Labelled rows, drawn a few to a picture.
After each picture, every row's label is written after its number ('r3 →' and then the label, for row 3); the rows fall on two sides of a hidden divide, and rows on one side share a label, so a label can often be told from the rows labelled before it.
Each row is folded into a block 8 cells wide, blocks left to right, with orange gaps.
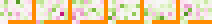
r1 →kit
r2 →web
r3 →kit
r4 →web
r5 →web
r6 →web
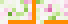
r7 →kit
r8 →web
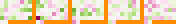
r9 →web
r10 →kit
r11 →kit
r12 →kit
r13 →kit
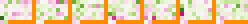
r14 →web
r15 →web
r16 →kit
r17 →kit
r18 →kit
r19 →kit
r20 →kit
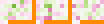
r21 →kit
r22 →kit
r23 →kit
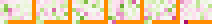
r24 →web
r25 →web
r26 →web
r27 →kit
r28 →kit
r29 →kit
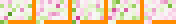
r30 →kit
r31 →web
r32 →kit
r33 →kit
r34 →web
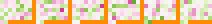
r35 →web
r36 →web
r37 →web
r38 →web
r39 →web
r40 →web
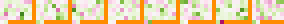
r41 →kit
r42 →kit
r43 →web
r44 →kit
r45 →web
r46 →kit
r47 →kit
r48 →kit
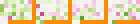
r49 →kit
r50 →web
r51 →web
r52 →web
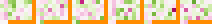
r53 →kit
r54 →web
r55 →web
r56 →kit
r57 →kit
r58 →kit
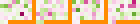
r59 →web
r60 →web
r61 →web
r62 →kit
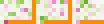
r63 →kit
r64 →web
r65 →kit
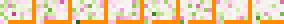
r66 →web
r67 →kit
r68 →web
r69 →kit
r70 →kit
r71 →kit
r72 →web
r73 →web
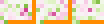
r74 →web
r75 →web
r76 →web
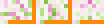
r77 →web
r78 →web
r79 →web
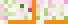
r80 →kit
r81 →web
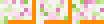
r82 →web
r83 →kit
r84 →web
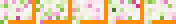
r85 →kit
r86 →kit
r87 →web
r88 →kit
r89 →web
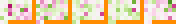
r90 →web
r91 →web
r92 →web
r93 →web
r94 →web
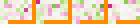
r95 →web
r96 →web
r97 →kit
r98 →kit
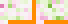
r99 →web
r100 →kit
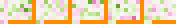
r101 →kit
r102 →kit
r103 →kit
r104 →kit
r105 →web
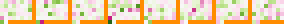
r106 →kit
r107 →kit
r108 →kit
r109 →kit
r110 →web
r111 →web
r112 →kit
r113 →kit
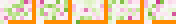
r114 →kit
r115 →web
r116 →web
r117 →web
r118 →web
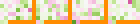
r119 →web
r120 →web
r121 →kit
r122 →web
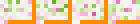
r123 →kit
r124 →kit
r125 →web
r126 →kit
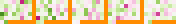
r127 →web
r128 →kit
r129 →kit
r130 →kit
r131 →web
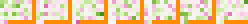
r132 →kit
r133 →web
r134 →kit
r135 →kit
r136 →kit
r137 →web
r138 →web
